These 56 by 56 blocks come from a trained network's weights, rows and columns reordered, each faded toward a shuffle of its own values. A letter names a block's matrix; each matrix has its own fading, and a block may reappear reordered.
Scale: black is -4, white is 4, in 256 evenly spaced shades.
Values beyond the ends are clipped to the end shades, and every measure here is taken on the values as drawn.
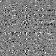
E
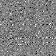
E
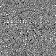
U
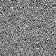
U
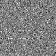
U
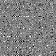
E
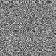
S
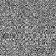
S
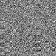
S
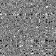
E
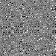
E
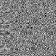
S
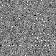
U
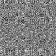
S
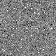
U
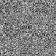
S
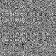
S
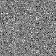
E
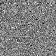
U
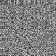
S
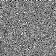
U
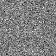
U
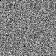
U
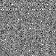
U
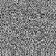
S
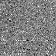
U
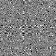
E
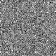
U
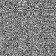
S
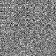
S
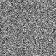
U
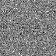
U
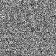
U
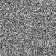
U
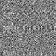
S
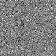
E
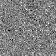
U
